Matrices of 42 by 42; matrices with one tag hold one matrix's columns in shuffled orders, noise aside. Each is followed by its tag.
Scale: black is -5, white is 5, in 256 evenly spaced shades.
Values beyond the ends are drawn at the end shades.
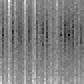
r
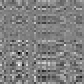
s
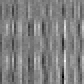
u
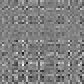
s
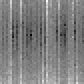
r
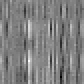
u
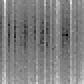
r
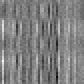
u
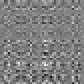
s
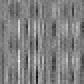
u
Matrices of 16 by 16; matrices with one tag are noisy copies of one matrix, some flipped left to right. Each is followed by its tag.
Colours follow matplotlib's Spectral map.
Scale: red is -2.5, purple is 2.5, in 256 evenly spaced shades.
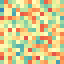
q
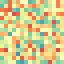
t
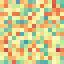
t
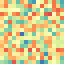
t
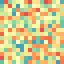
q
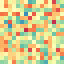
t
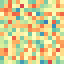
t
